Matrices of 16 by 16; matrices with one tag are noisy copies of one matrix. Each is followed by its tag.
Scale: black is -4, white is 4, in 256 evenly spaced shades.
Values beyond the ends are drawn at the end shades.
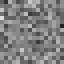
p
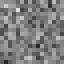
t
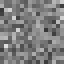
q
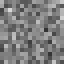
q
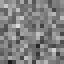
t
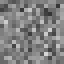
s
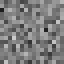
q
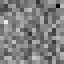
s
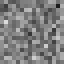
s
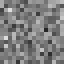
q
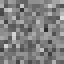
q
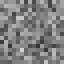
t
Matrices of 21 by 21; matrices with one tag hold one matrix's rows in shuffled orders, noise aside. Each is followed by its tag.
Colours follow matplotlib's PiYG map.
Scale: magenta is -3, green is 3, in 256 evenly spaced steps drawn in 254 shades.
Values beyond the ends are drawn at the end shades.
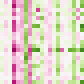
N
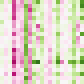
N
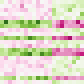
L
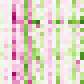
N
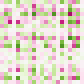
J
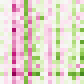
N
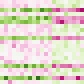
L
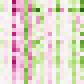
N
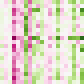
N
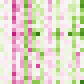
N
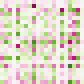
J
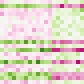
L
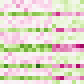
L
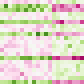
L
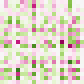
J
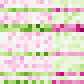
L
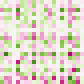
J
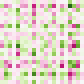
J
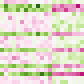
L
